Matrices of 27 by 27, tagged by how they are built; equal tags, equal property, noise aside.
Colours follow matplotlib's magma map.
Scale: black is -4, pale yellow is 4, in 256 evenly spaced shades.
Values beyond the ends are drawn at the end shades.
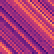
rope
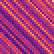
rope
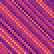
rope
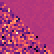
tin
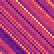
rope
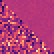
tin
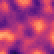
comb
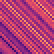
rope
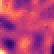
comb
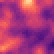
comb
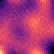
comb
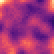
comb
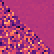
tin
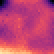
comb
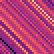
rope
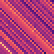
rope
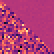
tin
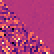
tin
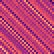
rope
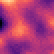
comb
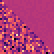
tin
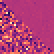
tin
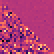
tin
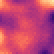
comb
